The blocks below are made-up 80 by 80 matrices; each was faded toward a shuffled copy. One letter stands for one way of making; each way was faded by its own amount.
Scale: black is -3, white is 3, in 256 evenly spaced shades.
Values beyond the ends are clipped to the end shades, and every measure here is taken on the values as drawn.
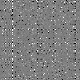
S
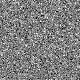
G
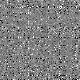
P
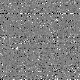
P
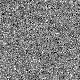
G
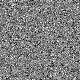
G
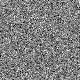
G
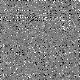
P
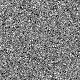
G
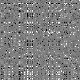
S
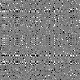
S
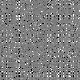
S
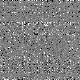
P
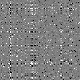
S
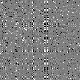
S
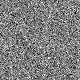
G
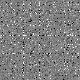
P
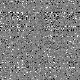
P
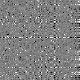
S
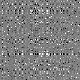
S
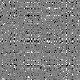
S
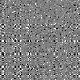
S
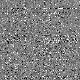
P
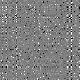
S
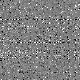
P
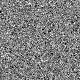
G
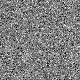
G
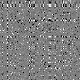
S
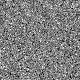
G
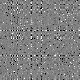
S
